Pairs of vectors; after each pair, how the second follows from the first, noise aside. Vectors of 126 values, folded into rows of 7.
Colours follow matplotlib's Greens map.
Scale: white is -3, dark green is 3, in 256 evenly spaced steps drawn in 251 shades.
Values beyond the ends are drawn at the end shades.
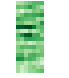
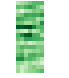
copied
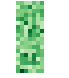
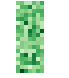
copied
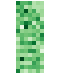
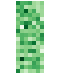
copied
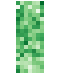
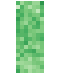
shrunk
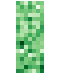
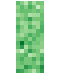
shrunk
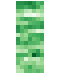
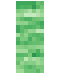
shrunk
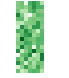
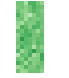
shrunk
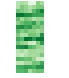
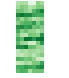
copied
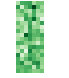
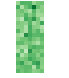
shrunk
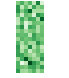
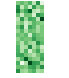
copied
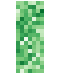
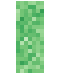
shrunk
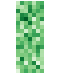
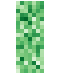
copied
